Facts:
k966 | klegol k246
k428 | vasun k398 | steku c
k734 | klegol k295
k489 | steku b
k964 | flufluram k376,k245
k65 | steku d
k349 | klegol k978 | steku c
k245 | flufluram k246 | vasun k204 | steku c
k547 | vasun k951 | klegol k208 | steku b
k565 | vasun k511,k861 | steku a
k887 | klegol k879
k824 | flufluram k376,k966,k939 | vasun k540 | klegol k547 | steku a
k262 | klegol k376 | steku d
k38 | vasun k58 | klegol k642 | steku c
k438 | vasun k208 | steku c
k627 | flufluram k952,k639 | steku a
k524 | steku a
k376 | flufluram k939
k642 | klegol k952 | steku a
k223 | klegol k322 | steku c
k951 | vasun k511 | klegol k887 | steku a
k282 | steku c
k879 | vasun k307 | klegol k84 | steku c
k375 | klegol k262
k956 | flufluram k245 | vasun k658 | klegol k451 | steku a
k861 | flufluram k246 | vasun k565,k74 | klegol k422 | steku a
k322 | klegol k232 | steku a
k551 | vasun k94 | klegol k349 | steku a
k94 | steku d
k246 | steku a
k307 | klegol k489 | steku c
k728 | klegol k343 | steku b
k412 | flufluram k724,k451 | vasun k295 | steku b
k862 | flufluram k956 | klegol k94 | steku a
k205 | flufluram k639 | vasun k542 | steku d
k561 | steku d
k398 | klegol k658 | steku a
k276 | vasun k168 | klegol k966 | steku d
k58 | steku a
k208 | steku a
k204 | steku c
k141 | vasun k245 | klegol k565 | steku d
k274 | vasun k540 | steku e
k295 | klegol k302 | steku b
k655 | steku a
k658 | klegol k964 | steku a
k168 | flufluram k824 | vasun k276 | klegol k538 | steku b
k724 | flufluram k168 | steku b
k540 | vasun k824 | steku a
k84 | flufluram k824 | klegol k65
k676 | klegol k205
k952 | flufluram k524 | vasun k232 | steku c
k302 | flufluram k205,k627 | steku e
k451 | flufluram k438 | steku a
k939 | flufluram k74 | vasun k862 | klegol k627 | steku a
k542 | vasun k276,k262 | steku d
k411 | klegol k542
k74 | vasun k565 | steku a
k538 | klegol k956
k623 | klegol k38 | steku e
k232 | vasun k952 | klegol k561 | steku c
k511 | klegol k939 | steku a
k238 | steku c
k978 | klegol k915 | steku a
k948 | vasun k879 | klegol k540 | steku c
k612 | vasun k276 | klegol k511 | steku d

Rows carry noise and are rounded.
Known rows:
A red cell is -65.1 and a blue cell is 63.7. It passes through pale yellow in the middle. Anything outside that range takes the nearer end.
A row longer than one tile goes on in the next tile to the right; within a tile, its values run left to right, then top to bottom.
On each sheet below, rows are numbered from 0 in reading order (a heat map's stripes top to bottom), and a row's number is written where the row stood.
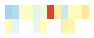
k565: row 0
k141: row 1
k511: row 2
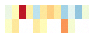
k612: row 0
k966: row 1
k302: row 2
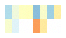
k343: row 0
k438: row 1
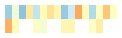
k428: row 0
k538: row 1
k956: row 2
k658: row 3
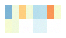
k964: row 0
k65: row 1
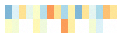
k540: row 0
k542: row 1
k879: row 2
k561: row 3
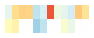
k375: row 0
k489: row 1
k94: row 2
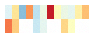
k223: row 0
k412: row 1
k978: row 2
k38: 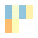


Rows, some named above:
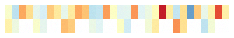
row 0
k542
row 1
k94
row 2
k824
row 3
k65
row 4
k205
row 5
k612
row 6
k204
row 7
k295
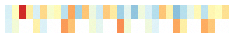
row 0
k724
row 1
k639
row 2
k307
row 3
k94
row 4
k302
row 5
k561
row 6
k274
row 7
k623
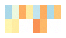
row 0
k861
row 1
k307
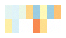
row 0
k915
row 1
k245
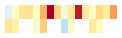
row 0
k58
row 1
k168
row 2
k728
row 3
k411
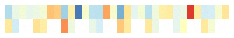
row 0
k627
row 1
k551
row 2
k952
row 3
k65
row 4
k948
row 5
k376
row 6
k141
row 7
k208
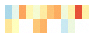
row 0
k939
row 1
k862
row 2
k295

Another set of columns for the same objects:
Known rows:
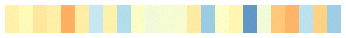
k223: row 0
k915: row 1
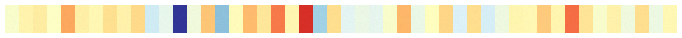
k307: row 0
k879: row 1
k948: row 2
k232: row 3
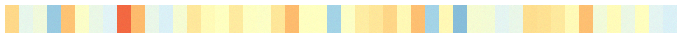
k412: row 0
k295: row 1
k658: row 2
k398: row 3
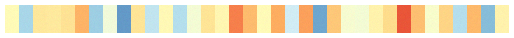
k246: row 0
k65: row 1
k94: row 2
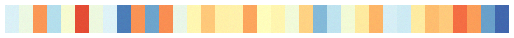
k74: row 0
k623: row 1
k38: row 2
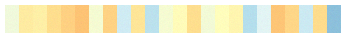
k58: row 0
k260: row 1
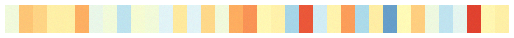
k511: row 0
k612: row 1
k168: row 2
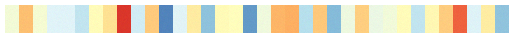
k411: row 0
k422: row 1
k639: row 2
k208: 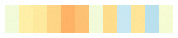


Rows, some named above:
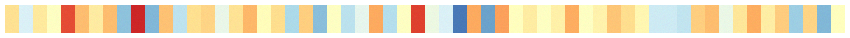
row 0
k542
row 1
k565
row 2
k74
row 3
k489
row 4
k565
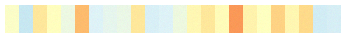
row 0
k862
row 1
k307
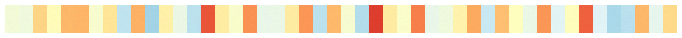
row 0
k141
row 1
k824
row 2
k824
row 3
k939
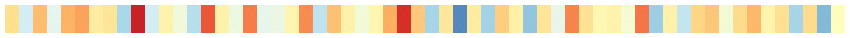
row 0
k276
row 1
k824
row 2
k561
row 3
k245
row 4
k565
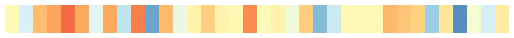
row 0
k274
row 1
k623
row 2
k627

